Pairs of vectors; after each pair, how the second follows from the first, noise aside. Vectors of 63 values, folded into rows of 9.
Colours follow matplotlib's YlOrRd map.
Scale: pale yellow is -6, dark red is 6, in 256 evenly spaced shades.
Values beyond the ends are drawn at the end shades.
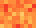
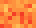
negated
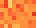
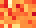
scaled up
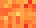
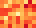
scaled up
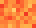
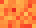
negated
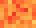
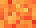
negated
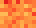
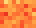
negated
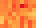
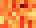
scaled up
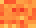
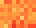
sign-scrambled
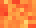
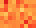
sign-scrambled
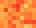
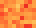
negated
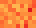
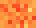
negated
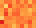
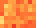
sign-scrambled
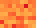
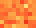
negated
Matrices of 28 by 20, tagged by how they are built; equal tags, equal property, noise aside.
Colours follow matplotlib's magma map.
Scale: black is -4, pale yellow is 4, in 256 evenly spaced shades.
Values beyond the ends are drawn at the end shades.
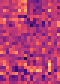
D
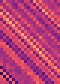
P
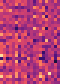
D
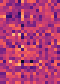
D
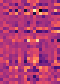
D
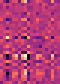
D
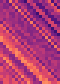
P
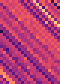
P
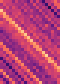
P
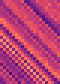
P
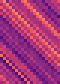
P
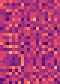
D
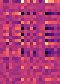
D
